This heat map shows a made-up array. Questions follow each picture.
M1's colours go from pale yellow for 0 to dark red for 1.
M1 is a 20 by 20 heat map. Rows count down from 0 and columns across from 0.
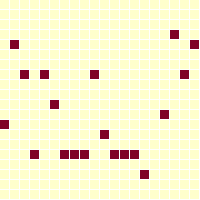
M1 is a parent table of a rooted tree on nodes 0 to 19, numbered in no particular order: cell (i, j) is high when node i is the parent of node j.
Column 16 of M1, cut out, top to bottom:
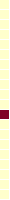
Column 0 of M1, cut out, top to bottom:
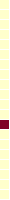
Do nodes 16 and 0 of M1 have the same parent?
no
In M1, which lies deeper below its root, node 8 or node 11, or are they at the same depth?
the same depth
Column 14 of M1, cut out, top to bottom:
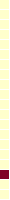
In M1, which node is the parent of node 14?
17
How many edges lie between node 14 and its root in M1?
3
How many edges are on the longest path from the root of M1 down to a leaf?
3
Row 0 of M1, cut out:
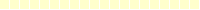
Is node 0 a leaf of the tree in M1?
yes
